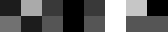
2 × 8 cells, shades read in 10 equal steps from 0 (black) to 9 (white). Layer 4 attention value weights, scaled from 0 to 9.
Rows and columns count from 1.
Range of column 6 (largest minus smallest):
0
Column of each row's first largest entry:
6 6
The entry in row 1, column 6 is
9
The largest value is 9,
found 2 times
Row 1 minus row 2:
-3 5 -1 0 -1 0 4 -3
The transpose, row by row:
1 4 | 6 1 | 2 3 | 0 0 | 2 3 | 9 9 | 7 3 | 0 3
